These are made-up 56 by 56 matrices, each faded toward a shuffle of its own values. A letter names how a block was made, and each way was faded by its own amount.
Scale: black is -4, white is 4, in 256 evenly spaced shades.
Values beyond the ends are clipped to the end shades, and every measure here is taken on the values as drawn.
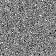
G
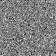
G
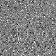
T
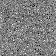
G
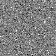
T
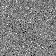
G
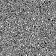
G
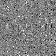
T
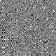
T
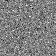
G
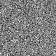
G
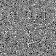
T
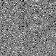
T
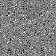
T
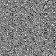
T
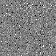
T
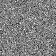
G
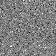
G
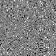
T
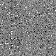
T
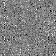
T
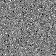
G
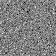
G
